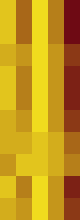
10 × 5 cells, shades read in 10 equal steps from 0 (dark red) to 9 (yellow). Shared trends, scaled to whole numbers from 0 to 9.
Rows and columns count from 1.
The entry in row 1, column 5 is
0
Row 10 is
7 6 9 6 2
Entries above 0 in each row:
4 4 5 5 5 5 5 5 5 5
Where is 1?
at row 4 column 5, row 5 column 5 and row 9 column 5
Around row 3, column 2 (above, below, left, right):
4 5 7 9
